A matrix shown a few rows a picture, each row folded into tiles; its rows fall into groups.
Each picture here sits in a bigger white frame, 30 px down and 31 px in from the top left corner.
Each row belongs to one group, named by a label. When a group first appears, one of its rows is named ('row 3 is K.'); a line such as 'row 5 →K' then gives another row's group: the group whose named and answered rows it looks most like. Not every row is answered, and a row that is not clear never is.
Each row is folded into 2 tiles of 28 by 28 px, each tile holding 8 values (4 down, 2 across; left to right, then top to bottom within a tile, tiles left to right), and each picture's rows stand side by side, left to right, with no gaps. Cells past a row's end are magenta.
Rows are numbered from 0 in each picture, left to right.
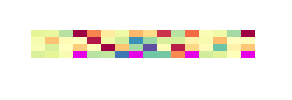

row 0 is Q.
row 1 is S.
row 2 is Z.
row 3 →Q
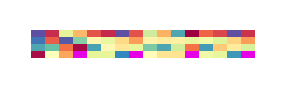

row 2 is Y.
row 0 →Y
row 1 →Z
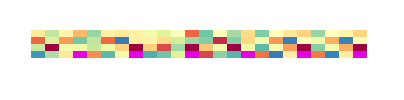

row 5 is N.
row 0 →S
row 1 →N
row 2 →S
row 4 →N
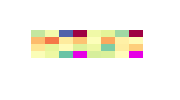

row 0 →Q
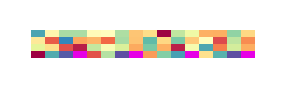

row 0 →N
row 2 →Z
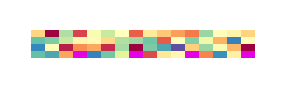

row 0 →Z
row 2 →Y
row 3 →N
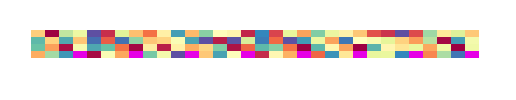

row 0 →Z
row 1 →Y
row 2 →S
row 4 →Y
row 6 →Z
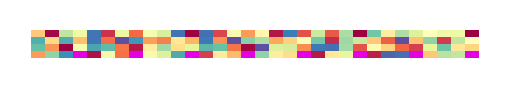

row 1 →Y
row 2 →Q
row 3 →Y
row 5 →Y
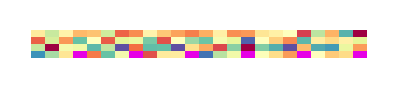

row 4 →Y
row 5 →Y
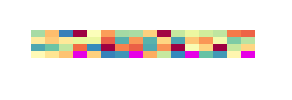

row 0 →Y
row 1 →N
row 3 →S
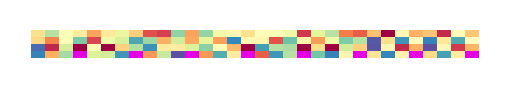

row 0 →S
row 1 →S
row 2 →Z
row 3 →N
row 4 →N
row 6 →Z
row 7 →Z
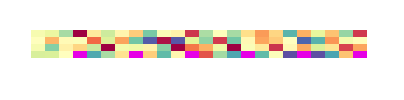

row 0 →Q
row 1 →S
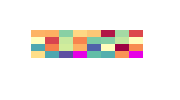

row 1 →Z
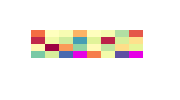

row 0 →S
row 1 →Q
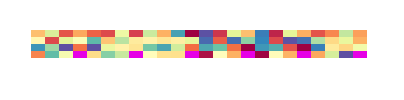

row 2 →Y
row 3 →Y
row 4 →Y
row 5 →Z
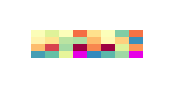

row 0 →S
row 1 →S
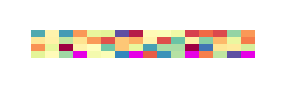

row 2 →N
